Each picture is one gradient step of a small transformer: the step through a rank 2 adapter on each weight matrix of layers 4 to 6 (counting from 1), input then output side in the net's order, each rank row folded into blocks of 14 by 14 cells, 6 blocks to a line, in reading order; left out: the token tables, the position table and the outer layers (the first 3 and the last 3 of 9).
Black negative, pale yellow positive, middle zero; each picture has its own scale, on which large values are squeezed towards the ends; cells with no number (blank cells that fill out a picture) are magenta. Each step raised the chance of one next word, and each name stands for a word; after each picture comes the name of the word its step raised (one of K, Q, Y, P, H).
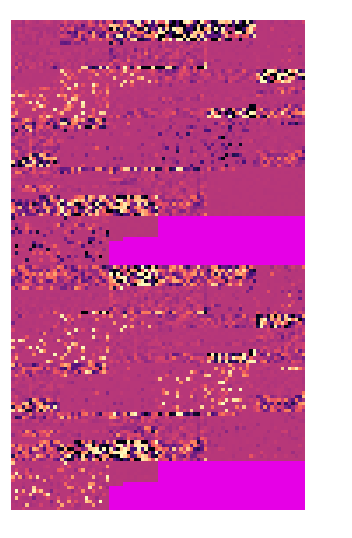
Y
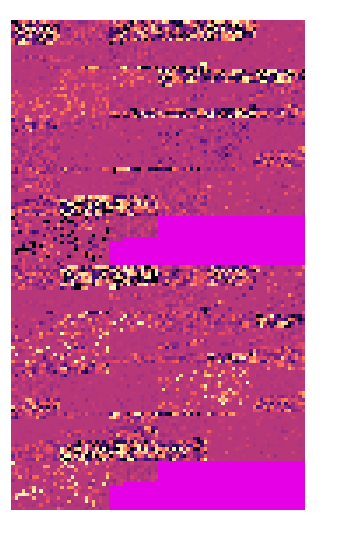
Y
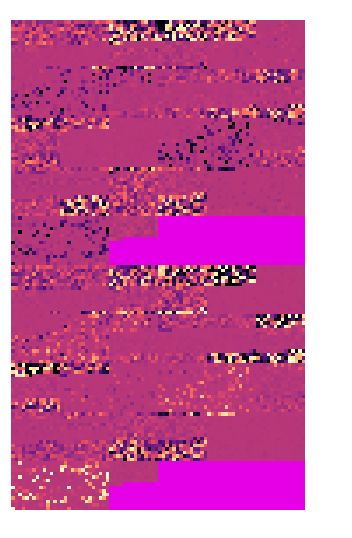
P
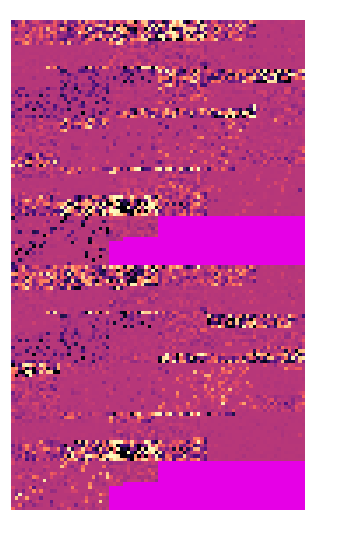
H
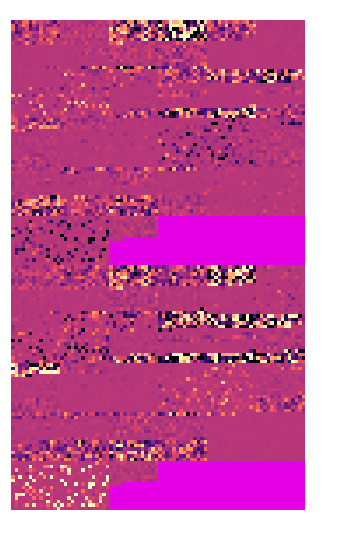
P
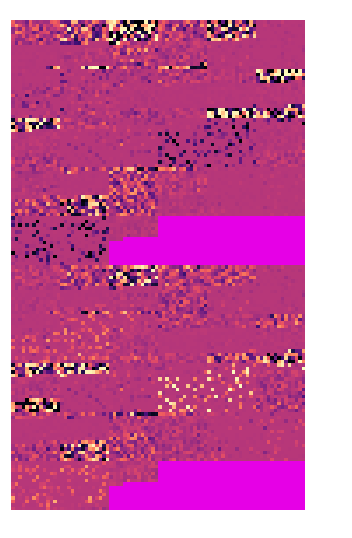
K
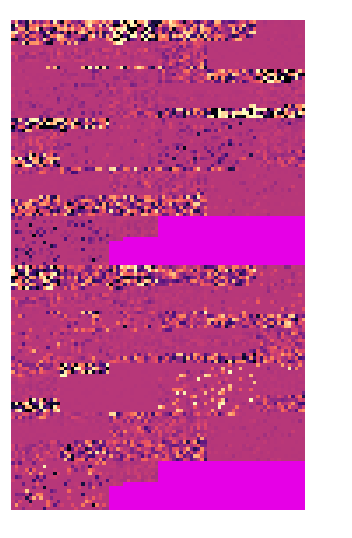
K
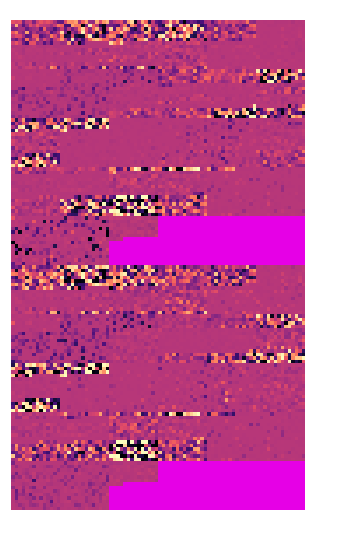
H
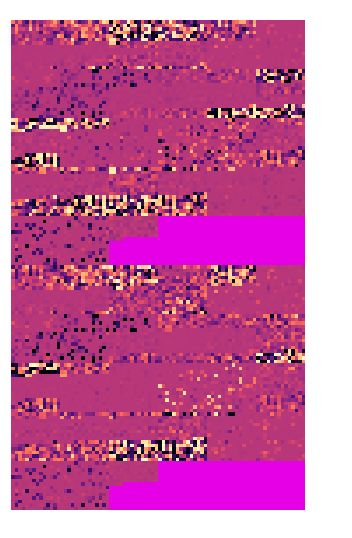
H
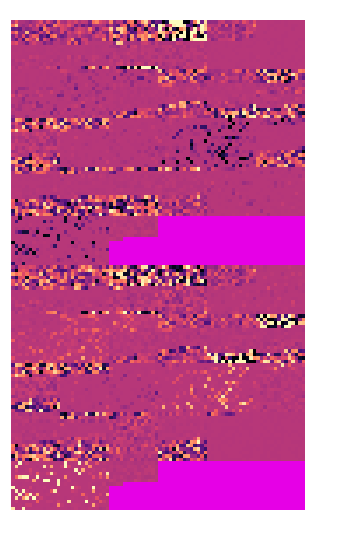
P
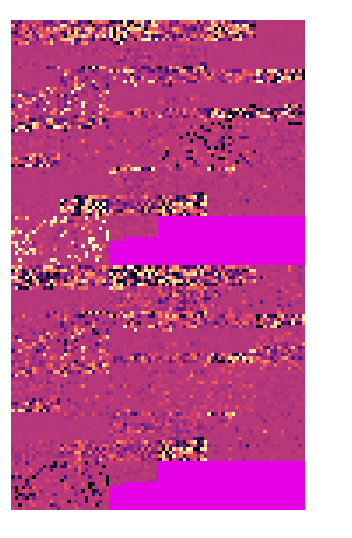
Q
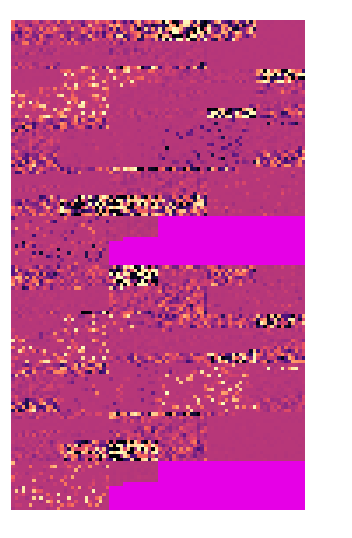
Y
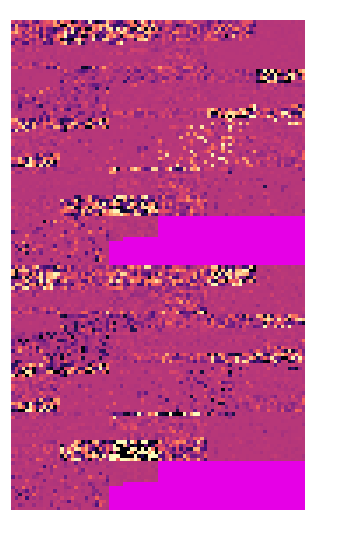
H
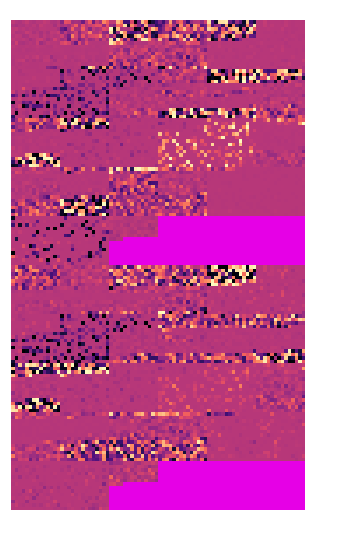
H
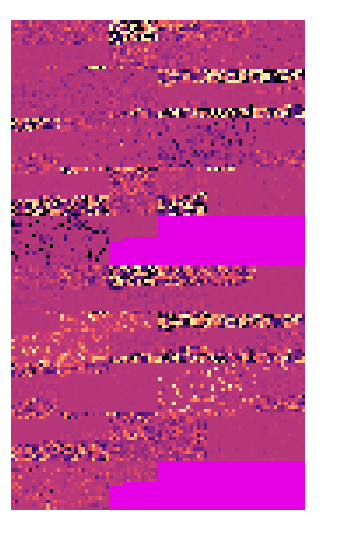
K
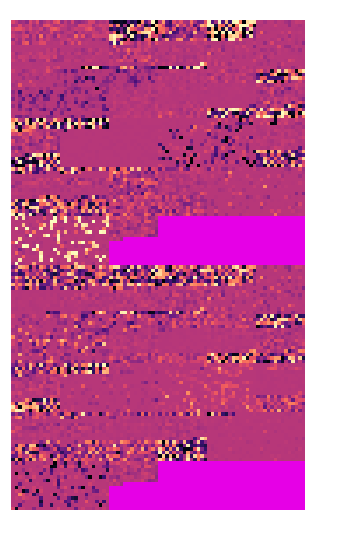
Q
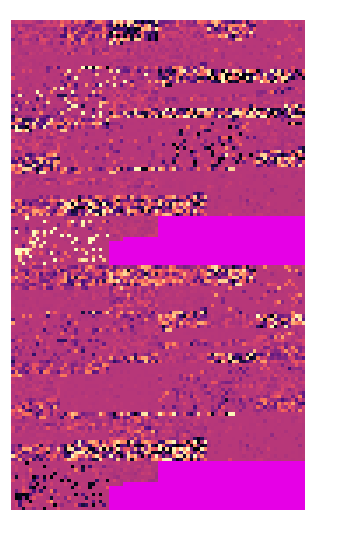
Q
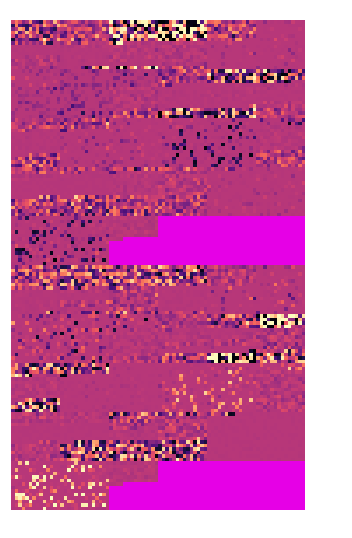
P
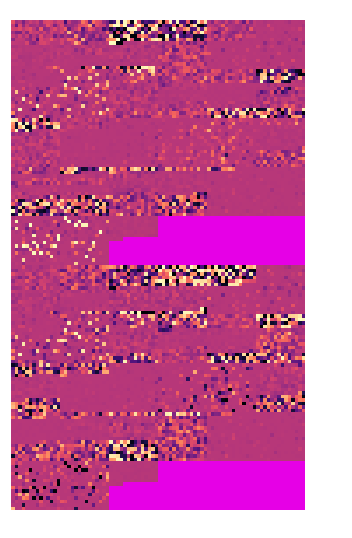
Q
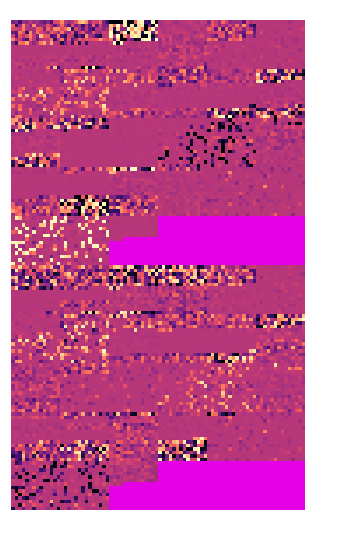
Q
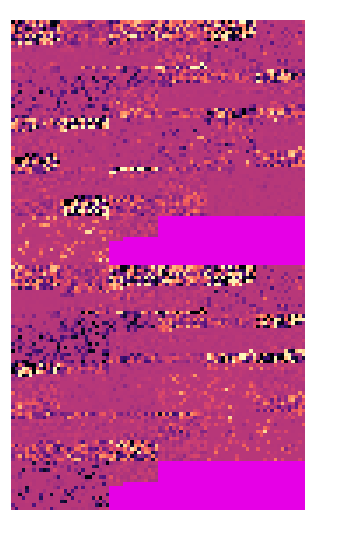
H
